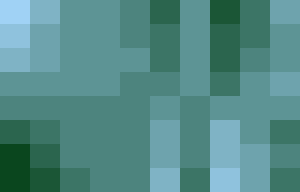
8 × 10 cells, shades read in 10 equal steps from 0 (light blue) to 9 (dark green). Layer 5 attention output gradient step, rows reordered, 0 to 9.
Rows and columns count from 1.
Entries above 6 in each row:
2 1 1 0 0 1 2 2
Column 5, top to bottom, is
5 5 4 5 5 5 5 5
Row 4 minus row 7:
-5 -3 -1 -1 0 2 -1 4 1 -2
